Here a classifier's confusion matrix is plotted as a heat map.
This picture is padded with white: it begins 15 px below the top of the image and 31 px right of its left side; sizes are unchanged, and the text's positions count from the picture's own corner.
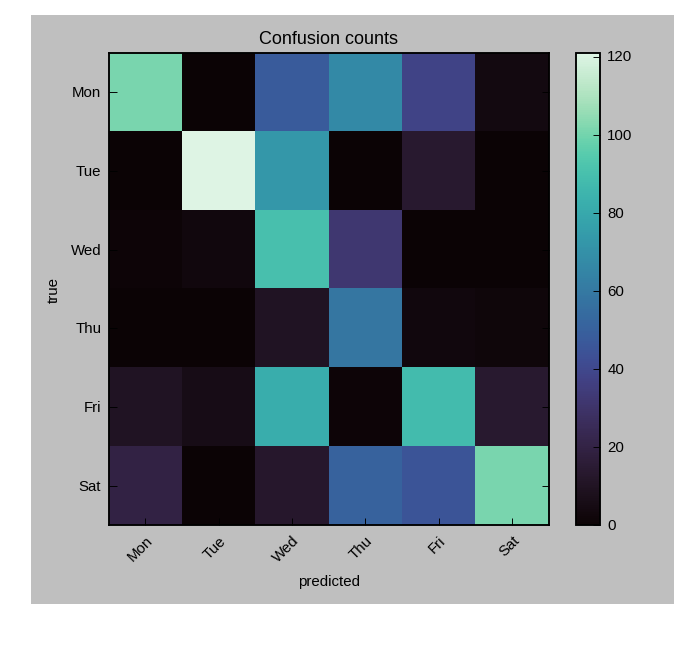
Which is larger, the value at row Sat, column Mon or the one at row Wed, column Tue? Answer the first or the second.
the first
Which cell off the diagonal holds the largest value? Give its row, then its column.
Fri, Wed
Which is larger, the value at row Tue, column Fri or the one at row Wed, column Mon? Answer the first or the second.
the first
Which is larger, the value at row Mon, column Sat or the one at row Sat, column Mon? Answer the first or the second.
the second
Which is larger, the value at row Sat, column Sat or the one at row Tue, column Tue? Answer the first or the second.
the second
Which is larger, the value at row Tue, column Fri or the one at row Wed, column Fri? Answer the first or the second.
the first
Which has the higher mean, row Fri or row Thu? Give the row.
Fri
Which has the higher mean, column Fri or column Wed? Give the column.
Wed
